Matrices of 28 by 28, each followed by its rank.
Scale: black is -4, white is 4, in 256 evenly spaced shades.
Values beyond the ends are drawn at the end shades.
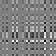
one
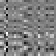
two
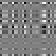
one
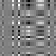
one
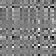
two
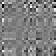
two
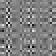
two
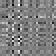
two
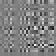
two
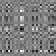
two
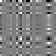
one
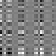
one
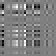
one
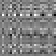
two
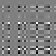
one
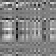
two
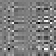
two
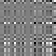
one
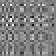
two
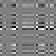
one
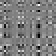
two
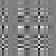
one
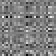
two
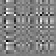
two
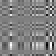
one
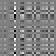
one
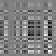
one
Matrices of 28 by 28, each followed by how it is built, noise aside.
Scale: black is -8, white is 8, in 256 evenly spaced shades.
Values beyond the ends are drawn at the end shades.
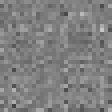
low rank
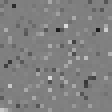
sparse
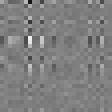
low rank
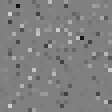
sparse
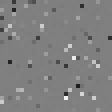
sparse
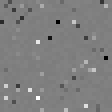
sparse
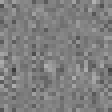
low rank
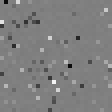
sparse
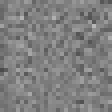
low rank
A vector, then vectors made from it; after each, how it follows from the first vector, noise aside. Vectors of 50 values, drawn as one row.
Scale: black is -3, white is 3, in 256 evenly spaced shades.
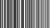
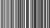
reversed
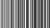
reversed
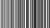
reversed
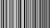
negated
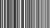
copied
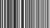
copied
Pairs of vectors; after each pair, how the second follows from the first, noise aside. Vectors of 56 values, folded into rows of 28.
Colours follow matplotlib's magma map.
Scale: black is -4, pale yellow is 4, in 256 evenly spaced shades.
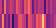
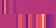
partly zeroed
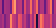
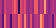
reversed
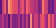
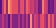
copied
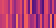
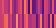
copied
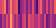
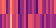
copied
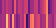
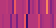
partly zeroed
